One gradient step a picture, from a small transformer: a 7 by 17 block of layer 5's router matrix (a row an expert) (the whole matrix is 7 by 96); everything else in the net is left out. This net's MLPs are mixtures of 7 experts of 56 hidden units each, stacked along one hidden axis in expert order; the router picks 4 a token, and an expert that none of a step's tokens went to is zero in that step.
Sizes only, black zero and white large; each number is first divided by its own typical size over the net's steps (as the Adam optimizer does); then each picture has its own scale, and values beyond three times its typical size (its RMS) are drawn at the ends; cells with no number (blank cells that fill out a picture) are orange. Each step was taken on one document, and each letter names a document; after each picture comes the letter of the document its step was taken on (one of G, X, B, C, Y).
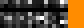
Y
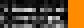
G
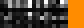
Y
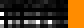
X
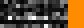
Y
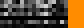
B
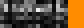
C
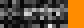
C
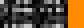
G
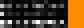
X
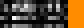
G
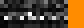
Y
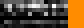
B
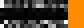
X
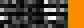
G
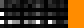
X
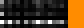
X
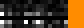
X
